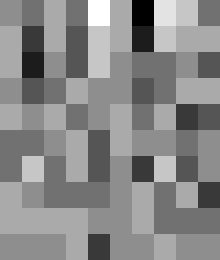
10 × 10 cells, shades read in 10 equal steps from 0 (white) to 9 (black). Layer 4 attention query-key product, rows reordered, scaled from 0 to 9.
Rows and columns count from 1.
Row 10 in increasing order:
3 3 4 4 4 4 4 4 4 7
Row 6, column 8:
4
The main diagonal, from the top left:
4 7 4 3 4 3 7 5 5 4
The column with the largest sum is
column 7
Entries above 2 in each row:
7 8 9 10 10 10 8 10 10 10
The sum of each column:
37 48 39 42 40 36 54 35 42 47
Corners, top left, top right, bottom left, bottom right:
4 5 4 4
